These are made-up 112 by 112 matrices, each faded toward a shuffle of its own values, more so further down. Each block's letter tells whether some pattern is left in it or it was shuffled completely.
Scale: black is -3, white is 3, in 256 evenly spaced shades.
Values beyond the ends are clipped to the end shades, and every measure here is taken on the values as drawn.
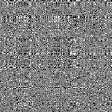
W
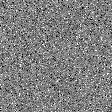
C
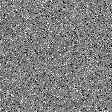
C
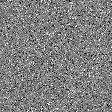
C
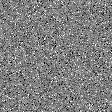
C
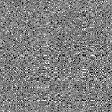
W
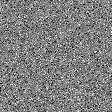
C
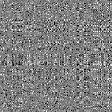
W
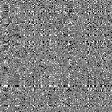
W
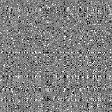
W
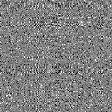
W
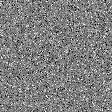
C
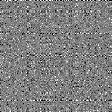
W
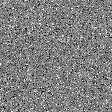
C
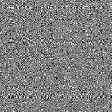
W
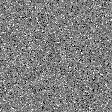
C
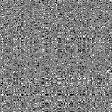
W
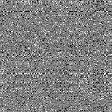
W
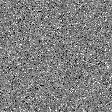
C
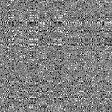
W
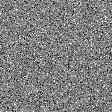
C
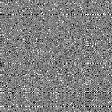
W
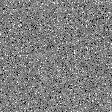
C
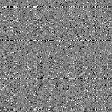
W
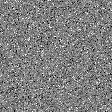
C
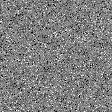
C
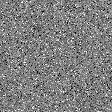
C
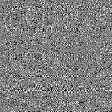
W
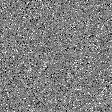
C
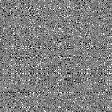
W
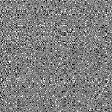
W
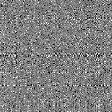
W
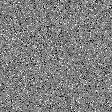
C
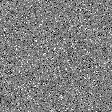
C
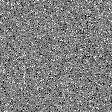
C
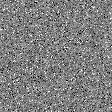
C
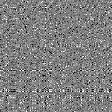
W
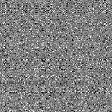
W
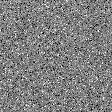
C
